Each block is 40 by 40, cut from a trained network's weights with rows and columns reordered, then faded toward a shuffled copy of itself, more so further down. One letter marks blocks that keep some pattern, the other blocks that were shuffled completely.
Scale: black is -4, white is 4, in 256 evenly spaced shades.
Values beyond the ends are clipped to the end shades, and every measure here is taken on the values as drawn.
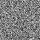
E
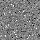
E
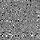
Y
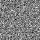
E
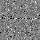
Y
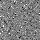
E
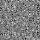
Y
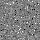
E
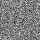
E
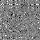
Y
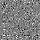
Y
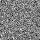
E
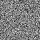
E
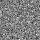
E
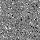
E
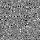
Y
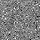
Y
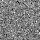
E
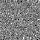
Y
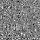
Y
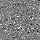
Y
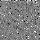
Y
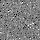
E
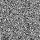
E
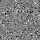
Y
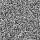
E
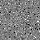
Y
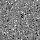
E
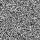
E
